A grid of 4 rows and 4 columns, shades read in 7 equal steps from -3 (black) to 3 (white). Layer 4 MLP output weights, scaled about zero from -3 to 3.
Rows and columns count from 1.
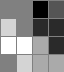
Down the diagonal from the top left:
0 0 1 1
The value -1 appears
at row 1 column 4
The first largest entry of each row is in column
1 1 1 2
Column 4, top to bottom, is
-1 -2 -2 1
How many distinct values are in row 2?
3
